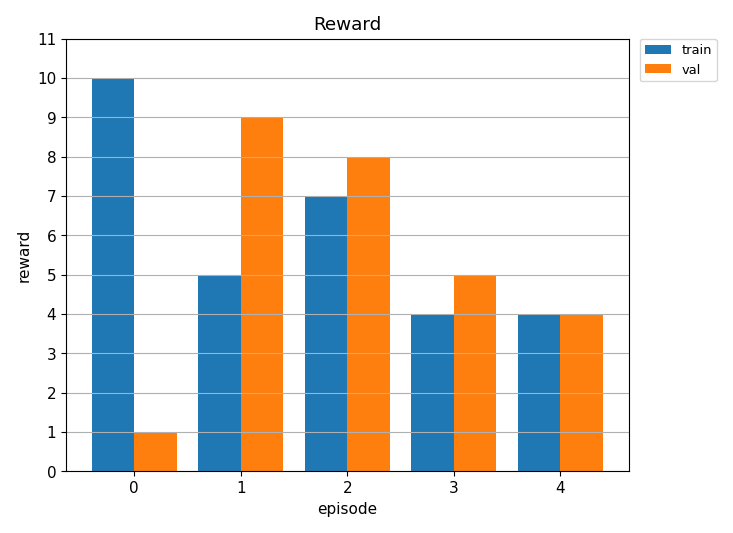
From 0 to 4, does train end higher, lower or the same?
lower
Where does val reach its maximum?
1
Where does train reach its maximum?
0
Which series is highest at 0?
train
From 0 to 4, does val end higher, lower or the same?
higher
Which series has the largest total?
train
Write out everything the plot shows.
Title: Reward
x-axis: episode, ticks 0 1 2 3 4
y-axis: reward, ticks 0 1 2 3 4 5 6 7 8 9 10 11
Legend: train, val
Values:
train: 10 5 7 4 4
val: 1 9 8 5 4
